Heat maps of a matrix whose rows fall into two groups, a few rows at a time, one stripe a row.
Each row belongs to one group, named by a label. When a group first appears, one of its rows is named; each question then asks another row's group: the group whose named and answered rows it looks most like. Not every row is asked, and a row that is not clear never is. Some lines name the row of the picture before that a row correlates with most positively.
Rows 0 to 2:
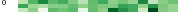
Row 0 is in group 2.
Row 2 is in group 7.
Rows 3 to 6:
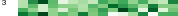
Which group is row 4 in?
7
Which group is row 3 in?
2
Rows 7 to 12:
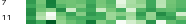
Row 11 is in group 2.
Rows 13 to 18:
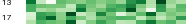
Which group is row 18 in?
2
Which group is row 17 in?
2
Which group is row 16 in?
2
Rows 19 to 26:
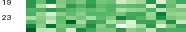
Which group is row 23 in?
7
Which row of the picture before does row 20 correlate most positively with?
13
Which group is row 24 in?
2
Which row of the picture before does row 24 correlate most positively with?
18
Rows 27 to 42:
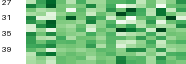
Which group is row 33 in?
2
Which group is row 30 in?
7
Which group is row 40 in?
2
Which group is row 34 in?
7
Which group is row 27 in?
2
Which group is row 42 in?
7
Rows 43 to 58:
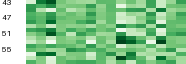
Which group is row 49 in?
7
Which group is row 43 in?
2
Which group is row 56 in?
2
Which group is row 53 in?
7
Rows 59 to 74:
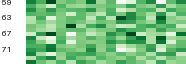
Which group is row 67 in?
2
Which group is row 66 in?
7
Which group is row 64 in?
7
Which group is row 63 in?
7
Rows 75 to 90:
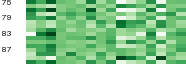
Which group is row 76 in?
7
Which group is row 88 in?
2
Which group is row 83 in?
2
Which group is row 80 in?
7
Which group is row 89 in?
7
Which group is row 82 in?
2
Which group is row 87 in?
2
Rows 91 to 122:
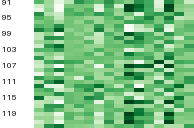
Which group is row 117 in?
2
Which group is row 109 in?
7
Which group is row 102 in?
2
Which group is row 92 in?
7
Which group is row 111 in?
2
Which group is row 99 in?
7
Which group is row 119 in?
7
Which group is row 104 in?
7
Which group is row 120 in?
7
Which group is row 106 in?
2
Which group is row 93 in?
7
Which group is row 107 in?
7
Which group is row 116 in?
7
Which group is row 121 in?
7
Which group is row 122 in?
2
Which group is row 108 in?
2
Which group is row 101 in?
7
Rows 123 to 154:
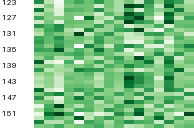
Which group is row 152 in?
2
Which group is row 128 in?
7
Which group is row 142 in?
7
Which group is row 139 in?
7
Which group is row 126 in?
7
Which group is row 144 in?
7
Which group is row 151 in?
2
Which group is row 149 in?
2
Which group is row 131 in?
2
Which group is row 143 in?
7
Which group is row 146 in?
2
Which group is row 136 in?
2
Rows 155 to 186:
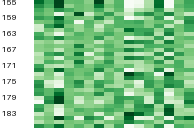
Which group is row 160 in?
2
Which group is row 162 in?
7
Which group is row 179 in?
2
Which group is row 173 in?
7
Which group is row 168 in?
2
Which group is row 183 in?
7
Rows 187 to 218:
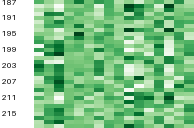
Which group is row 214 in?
2
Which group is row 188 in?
7
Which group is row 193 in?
2
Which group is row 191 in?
7
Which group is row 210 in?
7
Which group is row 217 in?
2
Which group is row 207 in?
2
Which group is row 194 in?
7
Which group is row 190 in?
2
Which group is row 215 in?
2
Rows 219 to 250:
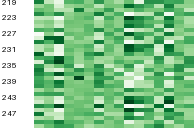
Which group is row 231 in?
7
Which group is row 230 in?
7
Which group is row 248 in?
7
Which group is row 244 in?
7
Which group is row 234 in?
2
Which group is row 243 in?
7
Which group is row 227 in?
7
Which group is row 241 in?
7
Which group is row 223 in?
7
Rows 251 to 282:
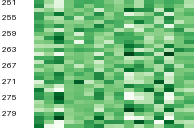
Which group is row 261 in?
2
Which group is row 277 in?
7
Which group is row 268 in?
7
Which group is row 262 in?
7
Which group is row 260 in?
2
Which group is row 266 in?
2
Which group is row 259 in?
2
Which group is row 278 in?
7
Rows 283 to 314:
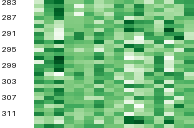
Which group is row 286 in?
2
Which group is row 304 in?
7
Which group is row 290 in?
7
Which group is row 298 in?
2
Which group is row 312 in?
7
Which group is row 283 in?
2
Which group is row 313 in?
7
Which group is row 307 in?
2
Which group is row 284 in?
2
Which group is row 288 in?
7
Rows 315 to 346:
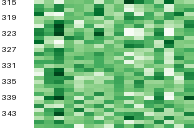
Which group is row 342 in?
2
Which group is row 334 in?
2
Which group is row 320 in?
2
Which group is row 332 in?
2
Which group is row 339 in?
2
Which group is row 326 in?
7
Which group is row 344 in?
7
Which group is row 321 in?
2
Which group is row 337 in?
2
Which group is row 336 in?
2
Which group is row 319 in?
7
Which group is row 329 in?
2
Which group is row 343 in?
2
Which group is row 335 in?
2
